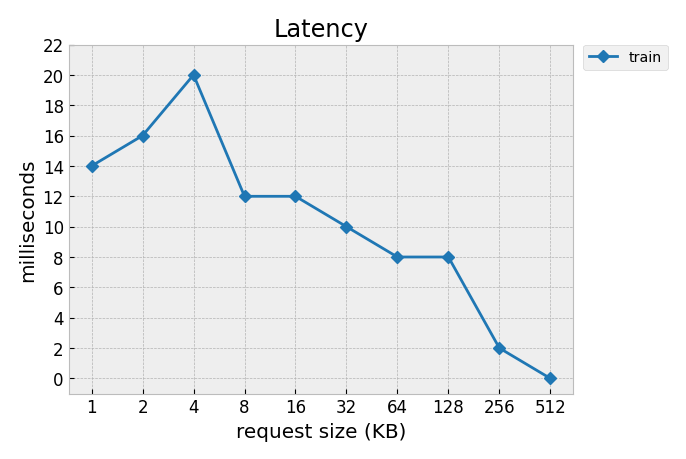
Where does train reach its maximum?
4
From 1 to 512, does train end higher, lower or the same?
lower
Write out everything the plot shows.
Title: Latency
x-axis: request size (KB), ticks 1 2 4 8 16 32 64 128 256 512
y-axis: milliseconds, ticks 0 2 4 6 8 10 12 14 16 18 20 22
Legend: train
Values:
train: 14 16 20 12 12 10 8 8 2 0
